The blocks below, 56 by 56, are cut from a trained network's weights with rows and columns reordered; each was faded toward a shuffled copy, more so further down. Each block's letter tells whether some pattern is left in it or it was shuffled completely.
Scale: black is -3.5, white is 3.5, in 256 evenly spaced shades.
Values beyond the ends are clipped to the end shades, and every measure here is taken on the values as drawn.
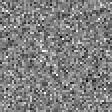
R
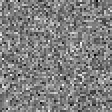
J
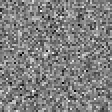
R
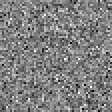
R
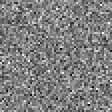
R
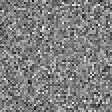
R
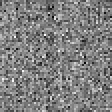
J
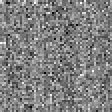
J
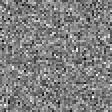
R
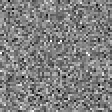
J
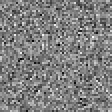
J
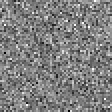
R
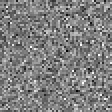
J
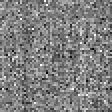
J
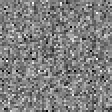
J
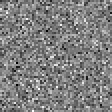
R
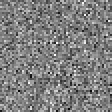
J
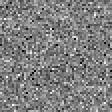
R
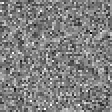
R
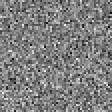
J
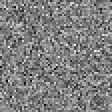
J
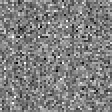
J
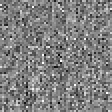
J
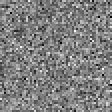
R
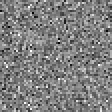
R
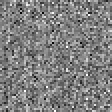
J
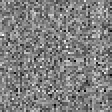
J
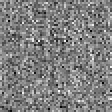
J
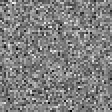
R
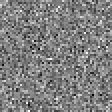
R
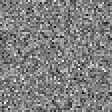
R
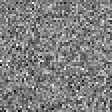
J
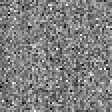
J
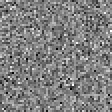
R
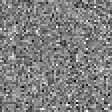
J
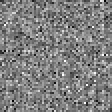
J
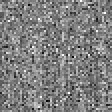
J
